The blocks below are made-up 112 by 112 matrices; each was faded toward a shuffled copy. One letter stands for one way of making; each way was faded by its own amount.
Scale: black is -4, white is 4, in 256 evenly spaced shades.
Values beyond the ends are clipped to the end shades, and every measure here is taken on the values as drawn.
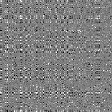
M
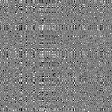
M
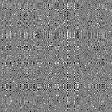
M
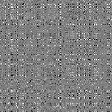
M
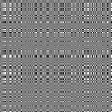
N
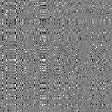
M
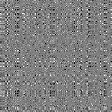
M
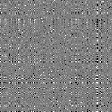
M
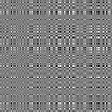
N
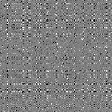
M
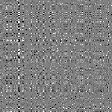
M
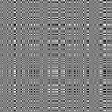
N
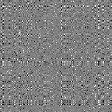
M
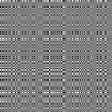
N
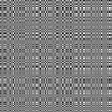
N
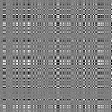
N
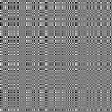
N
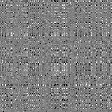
M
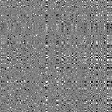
M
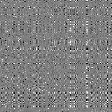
M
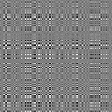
N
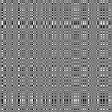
N
